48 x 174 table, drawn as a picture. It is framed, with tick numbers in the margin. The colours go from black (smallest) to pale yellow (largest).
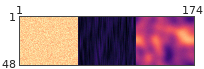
The table splits into one row of 3 panels. Panel 1,1: very high, fine-grained, faint in contrast. Panel 1,2: very low, streaked downward, faint in contrast. Panel 1,3: middling, smooth, strong in contrast.
